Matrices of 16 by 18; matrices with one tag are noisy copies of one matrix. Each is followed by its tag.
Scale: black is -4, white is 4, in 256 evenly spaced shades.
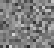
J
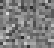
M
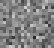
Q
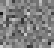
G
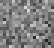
Q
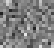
G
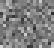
G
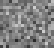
J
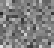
G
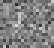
J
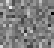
G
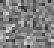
M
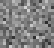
Q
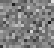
J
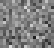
Q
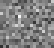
J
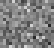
Q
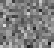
G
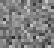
Q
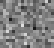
M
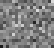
J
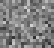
Q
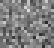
Q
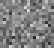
Q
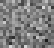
Q
